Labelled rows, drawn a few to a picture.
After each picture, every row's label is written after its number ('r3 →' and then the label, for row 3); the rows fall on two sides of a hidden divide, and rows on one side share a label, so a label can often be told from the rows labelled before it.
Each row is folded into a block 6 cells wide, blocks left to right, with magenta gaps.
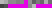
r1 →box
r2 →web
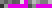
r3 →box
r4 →box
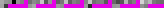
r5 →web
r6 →box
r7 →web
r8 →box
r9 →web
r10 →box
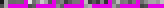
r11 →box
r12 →box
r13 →web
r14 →web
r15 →box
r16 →box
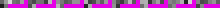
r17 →box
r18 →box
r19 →web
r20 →box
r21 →web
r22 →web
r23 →box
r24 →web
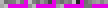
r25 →web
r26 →web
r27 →web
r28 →box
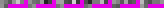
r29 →web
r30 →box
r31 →web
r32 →web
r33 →box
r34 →web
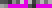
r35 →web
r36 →box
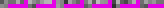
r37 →web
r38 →box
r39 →web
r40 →box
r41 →box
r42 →box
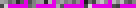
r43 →box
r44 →box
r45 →box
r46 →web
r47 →box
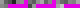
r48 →web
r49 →box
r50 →web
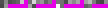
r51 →box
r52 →box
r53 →web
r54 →box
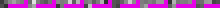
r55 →box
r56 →box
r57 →box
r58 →web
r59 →web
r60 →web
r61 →box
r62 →box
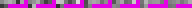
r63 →box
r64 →box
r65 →box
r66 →box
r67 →box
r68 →box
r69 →box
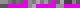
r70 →box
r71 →web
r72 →web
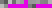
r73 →web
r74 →box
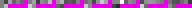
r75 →web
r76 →web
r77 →box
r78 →web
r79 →box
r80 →web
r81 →web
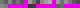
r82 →web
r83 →box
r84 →box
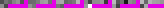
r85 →web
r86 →web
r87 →box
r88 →web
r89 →web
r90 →box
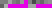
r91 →box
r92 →web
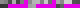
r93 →box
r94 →web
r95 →box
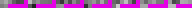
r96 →box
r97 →box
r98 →web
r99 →box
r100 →web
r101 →web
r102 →web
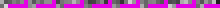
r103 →web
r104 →web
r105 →web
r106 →web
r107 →web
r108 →web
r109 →web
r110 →web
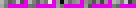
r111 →web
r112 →box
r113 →web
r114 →box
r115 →box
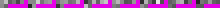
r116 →box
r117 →box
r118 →box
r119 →web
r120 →box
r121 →web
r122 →box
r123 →box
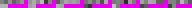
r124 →web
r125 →box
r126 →web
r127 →box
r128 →web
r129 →box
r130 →box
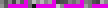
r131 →web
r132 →box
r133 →web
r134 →web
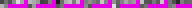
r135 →web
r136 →box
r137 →box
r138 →web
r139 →web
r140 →box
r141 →web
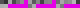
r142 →web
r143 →web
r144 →web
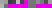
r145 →web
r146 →box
